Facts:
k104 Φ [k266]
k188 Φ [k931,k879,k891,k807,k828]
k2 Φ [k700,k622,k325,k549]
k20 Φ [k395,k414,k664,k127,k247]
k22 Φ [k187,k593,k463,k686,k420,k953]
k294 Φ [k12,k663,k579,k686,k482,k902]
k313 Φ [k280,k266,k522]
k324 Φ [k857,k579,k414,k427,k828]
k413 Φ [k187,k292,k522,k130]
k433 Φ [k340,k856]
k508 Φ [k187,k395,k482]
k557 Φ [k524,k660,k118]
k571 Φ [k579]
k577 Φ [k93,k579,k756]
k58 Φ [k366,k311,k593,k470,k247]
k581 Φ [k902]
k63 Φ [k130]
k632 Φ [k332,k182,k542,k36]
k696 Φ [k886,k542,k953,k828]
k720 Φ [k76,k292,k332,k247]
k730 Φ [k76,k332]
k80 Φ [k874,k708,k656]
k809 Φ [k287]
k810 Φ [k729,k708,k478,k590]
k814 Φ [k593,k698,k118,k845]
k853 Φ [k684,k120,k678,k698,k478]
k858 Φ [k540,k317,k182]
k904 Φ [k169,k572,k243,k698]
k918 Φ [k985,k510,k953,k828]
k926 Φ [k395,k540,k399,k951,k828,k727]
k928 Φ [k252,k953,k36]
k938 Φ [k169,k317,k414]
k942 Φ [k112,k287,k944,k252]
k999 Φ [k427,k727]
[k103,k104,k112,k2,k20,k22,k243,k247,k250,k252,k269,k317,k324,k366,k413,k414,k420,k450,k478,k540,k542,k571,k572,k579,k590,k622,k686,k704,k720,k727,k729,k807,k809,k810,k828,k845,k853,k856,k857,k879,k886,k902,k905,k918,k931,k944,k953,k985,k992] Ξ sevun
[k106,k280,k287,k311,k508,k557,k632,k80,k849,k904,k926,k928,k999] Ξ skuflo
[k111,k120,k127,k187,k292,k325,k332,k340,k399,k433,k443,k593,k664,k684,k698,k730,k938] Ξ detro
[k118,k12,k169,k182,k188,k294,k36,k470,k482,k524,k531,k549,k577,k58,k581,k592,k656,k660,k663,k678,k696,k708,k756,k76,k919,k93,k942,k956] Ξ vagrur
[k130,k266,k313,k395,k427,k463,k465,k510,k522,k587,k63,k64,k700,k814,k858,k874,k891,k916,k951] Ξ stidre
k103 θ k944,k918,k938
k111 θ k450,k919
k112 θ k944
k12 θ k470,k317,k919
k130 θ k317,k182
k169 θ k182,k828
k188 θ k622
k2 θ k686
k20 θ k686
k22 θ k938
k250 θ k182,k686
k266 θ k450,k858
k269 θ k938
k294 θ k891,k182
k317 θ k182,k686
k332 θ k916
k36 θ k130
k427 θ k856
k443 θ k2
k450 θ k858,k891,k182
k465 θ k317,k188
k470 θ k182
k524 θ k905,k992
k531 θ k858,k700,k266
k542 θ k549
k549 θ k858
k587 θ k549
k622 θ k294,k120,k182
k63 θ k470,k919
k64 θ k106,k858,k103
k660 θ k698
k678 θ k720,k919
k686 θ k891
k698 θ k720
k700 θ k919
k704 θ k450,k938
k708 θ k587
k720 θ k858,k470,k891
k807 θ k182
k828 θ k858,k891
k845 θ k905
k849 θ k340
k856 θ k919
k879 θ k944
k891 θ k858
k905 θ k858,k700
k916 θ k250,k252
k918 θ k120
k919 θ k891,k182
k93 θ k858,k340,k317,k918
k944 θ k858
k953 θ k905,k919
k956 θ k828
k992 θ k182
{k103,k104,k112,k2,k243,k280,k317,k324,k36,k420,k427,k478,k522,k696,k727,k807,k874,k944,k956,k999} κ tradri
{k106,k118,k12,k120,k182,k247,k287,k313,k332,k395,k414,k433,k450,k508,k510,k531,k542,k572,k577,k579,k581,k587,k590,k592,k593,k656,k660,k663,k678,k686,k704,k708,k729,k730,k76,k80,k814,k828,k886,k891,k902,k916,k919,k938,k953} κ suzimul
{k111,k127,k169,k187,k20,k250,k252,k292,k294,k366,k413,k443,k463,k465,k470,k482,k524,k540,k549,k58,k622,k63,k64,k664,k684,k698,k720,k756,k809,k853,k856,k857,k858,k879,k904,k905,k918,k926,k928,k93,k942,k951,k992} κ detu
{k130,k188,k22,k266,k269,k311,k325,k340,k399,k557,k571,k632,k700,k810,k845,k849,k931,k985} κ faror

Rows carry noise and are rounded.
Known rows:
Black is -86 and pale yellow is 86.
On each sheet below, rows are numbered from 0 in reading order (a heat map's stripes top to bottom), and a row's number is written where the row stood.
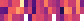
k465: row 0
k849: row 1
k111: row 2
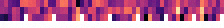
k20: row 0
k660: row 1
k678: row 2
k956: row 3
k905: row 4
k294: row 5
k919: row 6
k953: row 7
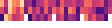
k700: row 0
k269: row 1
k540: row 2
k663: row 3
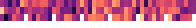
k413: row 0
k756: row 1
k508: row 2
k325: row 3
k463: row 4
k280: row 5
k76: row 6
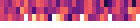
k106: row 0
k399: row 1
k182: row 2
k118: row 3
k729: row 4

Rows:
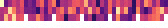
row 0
k266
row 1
k999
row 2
k252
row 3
k686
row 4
k828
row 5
k684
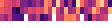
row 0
k12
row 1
k622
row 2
k313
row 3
k549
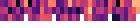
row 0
k324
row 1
k928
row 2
k188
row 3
k414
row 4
k2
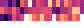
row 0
k720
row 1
k522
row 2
k874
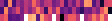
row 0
k317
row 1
k332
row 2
k58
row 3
k814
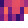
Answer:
k879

